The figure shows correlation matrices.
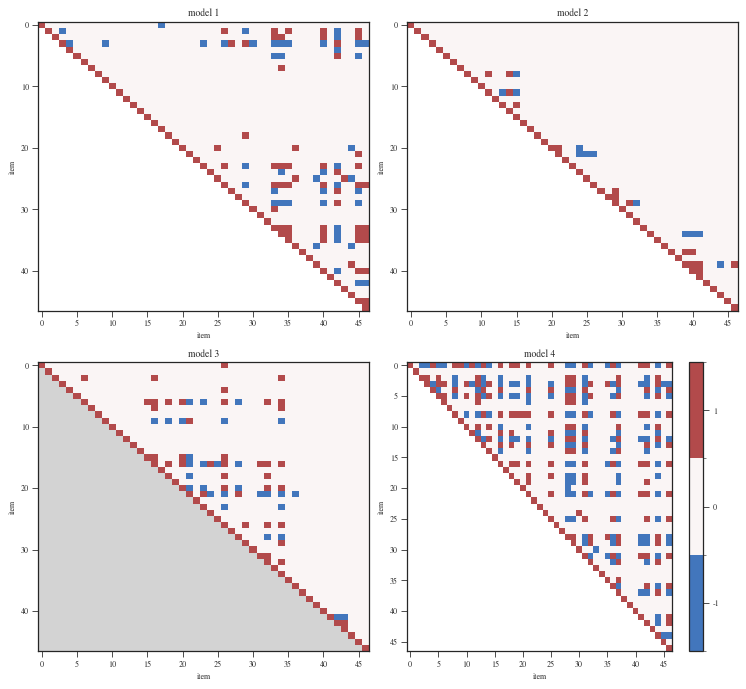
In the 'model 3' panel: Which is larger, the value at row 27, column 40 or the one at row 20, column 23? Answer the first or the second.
the first
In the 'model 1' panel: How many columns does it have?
47
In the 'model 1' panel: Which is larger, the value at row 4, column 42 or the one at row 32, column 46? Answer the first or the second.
the second
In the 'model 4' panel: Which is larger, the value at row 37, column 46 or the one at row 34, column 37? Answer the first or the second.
the second
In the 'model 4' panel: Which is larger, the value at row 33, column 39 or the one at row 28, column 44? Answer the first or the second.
the second
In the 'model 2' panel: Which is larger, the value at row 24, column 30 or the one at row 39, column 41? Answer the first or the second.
the second
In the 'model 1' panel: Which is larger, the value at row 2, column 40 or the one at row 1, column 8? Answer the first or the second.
the first
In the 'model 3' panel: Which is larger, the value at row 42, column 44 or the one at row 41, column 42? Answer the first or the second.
the first
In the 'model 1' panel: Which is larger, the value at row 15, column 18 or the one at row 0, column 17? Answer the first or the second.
the first
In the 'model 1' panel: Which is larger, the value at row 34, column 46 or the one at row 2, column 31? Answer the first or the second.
the first
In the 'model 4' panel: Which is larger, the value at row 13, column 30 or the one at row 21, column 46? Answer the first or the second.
the second
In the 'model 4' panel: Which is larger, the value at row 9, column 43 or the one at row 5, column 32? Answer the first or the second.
the second
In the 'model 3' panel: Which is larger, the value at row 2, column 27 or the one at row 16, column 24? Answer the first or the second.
the second
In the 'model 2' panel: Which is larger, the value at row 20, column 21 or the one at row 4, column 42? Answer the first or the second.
the first
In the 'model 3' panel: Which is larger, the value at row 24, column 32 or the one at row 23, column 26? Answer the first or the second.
the first
